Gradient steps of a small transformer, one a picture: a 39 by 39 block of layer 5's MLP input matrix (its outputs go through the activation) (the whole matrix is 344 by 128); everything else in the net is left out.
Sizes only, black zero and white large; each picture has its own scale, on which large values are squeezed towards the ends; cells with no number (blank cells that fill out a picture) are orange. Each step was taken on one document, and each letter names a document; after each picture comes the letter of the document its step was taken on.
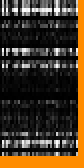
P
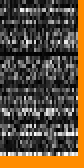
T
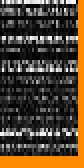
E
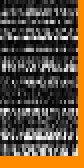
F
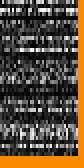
E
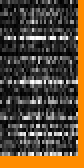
E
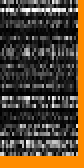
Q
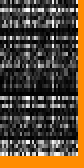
Q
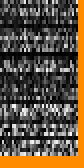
T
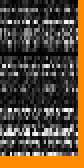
T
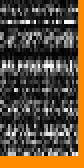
T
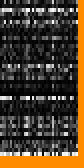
Q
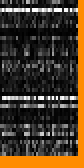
Q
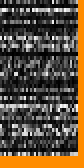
T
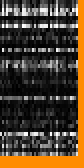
P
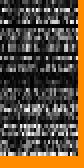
T
